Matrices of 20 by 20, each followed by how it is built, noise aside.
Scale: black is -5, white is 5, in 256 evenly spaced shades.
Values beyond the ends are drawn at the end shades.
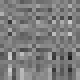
low rank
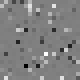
sparse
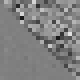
upper triangular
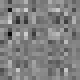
low rank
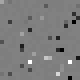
sparse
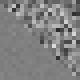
upper triangular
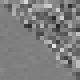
upper triangular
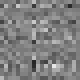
low rank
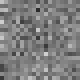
low rank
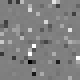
sparse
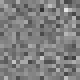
low rank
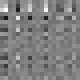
low rank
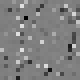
sparse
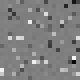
sparse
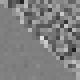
upper triangular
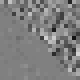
upper triangular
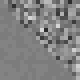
upper triangular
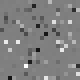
sparse
